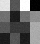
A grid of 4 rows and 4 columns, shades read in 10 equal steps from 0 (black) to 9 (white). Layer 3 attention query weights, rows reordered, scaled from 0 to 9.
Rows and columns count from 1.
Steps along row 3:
down same up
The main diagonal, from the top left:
8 1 2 6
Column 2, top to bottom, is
3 1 2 3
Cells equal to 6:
2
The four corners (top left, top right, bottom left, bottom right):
8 0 1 6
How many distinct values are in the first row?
4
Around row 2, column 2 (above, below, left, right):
3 2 4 4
